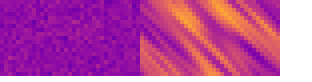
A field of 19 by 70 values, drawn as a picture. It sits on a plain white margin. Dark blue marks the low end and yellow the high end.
The table splits into one row of 2 panels. Panel 1,1: low, fine-grained, faint in contrast. Panel 1,2: middling, slanting down to the right, strong in contrast.
